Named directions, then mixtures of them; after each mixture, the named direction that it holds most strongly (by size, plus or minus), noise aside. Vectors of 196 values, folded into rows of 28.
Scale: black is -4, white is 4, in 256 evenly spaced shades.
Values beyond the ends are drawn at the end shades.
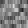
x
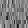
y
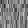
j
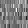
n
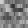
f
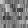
f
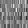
n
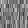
j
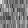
j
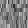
j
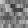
f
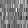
n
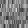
y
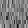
y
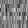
n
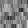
x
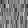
j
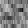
f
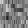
f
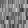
x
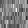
n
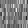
n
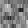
f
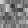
f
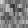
f
